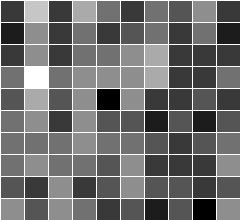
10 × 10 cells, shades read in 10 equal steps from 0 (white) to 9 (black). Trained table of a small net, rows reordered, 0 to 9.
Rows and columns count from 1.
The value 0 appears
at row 4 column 2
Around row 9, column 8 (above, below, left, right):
7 6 6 7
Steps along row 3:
down up down same down down up same same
